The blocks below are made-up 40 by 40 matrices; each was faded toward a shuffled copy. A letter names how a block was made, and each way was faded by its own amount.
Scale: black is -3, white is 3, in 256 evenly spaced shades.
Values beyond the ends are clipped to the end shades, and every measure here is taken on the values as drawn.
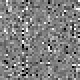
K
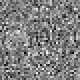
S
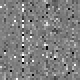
K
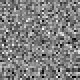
S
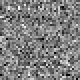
S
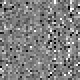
K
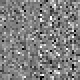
K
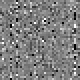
K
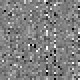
K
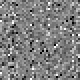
K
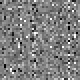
K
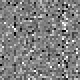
K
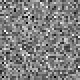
S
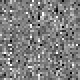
K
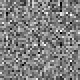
S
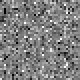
K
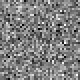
S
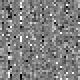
K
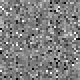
K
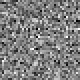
S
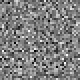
S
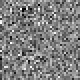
S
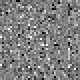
K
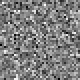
S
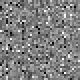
K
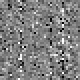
K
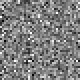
S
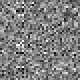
S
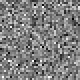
S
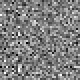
S
